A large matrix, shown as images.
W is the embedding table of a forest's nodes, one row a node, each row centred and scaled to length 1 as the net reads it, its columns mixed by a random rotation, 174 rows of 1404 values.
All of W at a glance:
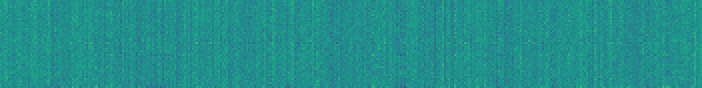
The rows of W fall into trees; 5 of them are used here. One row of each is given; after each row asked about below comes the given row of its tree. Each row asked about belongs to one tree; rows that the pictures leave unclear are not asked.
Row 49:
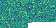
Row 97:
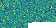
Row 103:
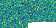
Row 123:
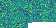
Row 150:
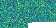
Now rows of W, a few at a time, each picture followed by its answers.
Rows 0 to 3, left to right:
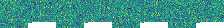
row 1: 97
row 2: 97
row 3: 49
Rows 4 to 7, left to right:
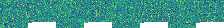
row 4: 49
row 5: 97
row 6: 97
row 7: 123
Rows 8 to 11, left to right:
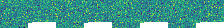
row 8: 49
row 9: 123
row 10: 97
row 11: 97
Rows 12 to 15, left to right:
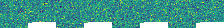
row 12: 123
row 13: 150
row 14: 49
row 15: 49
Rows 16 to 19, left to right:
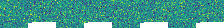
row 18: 49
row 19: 97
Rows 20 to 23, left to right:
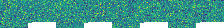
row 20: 49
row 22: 123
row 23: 123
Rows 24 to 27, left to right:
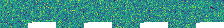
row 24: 97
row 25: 49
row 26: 97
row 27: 123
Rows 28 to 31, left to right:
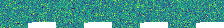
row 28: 123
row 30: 123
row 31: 123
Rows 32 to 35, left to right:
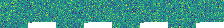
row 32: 97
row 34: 123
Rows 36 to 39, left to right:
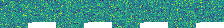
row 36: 123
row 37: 123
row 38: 97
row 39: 49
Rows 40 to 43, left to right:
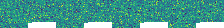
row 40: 97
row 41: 123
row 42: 97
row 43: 123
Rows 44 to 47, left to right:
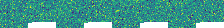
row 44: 123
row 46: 49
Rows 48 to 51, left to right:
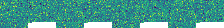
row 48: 97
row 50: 123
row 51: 49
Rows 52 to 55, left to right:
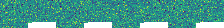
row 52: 97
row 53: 150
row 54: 123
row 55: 97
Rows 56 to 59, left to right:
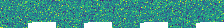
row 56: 150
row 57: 123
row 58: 49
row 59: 103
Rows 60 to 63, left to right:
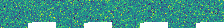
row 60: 150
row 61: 103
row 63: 97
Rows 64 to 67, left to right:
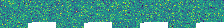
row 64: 123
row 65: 123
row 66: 97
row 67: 123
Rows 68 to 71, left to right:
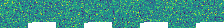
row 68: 97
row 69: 123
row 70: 49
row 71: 97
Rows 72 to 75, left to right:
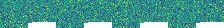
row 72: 123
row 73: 49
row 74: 97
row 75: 123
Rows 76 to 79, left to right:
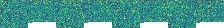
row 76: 49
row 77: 49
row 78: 49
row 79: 97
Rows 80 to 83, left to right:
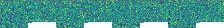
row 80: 49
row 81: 49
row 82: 150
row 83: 49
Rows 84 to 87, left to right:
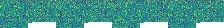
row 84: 97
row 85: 97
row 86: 97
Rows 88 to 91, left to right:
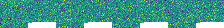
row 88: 49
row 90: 150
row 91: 123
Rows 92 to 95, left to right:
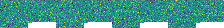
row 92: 150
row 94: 49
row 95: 97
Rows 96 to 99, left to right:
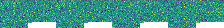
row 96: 97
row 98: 150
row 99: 150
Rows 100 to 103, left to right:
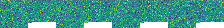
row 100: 49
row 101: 97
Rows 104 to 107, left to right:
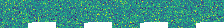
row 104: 49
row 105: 150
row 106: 123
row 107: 97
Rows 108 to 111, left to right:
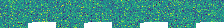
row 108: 123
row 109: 123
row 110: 123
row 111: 123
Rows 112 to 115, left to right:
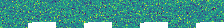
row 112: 150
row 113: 97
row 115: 103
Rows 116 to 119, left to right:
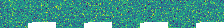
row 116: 123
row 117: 97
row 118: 97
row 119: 150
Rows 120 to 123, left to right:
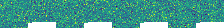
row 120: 97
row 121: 103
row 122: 150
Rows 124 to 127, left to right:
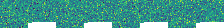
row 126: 49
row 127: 103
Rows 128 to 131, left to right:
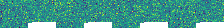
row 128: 49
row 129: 97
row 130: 123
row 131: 49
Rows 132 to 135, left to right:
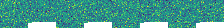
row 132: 97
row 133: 150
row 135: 123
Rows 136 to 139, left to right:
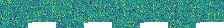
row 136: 49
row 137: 97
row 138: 123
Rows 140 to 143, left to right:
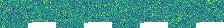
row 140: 49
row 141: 97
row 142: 97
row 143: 103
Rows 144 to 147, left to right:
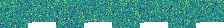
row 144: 97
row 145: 49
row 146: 49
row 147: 103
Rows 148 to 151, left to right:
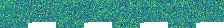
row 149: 103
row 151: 97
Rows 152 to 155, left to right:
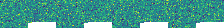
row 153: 49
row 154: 49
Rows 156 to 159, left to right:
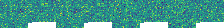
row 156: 123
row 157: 123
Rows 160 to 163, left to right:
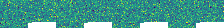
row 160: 49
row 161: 97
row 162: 123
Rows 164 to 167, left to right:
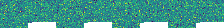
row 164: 123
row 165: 49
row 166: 97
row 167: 150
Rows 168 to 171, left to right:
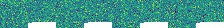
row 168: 49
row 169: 123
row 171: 123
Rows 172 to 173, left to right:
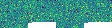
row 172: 123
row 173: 123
